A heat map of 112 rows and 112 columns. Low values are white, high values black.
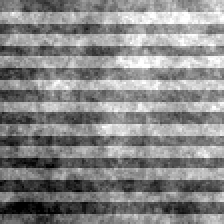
Stripes: horizontal, repeating 10 times. Ninth with the highest average: bottom left. Grain: streaks across. Slope: up to the bottom left. Ninth with the lowest average: top right. Average level on the scale: 50%.
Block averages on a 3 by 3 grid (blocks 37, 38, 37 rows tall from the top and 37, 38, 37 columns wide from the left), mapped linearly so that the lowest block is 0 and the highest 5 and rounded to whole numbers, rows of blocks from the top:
310 | 321 | 533
